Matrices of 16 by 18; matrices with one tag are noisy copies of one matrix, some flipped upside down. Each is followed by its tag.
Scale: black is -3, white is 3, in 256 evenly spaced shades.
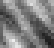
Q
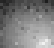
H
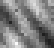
Q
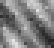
Q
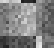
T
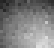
H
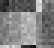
T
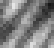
Q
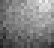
H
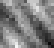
Q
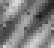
Q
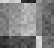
T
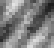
Q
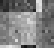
T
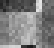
T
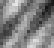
Q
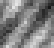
Q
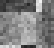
T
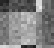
T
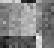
T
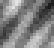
Q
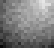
H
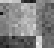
T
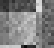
T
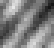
Q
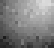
H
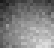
H
